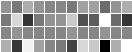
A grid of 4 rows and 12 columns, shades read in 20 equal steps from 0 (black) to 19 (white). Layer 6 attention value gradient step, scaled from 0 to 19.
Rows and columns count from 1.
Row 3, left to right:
10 11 10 10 10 10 11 10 10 11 10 10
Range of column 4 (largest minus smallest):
3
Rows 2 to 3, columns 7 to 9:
15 6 7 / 11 10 10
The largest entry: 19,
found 2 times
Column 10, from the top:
8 19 11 0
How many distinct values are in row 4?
11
